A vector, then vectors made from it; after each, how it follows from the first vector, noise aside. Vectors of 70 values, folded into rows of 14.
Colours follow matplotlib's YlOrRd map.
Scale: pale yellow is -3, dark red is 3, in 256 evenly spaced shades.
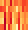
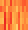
shrunk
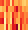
negated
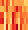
negated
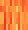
shrunk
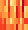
reversed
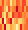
sign-scrambled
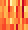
reversed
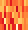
sign-scrambled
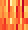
reversed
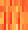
shrunk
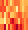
sign-scrambled
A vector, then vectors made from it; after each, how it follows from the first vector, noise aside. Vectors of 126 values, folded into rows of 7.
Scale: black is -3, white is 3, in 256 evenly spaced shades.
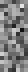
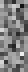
wrapped around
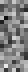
wrapped around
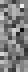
copied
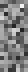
copied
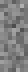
shrunk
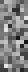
wrapped around
